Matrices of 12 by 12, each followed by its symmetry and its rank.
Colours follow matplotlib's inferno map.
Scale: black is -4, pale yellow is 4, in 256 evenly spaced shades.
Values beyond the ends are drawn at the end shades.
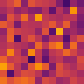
antisymmetric, full rank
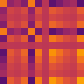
symmetric, rank one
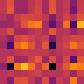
neither, rank two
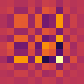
symmetric, rank one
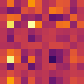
neither, rank two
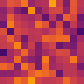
antisymmetric, full rank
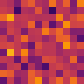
antisymmetric, full rank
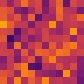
neither, full rank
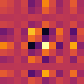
symmetric, rank one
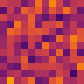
neither, full rank
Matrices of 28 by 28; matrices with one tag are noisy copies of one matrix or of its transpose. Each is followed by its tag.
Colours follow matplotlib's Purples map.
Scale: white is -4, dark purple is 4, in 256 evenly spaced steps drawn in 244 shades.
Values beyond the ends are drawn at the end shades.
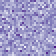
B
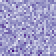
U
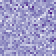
U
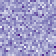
B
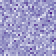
U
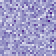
U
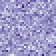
B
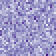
B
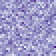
B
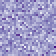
B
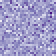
U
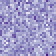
B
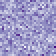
B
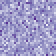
B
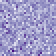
U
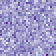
B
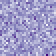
B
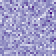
U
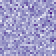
U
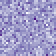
B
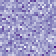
B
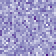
B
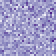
U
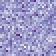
B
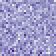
U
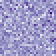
U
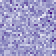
U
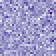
U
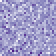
U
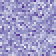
B
